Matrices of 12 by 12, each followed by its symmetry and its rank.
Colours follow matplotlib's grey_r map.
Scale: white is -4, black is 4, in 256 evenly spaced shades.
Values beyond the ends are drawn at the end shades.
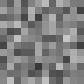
antisymmetric, full rank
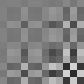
symmetric, rank one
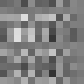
neither, rank two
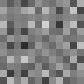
antisymmetric, rank two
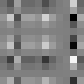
neither, rank one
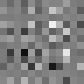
antisymmetric, rank two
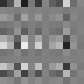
neither, rank one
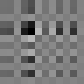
symmetric, rank one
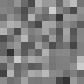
antisymmetric, full rank
